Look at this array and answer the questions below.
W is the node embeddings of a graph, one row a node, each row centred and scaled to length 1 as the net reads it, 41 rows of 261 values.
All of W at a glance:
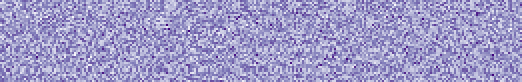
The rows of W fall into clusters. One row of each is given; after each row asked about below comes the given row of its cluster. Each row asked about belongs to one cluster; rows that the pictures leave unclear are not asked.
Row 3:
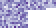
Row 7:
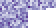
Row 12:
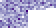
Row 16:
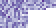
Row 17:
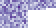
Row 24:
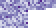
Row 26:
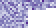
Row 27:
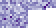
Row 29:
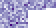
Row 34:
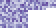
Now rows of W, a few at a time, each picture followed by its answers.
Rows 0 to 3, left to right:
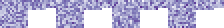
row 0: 26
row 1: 3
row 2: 7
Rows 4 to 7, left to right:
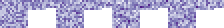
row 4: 26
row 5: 34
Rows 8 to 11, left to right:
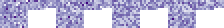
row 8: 17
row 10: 24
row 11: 27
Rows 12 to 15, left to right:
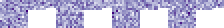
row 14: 7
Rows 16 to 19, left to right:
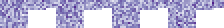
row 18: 3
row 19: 29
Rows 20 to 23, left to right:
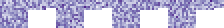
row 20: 7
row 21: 12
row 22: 34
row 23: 16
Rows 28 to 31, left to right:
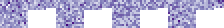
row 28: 17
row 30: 24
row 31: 3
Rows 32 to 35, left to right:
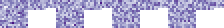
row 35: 34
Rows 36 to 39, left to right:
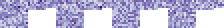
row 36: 24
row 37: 27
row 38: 26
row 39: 16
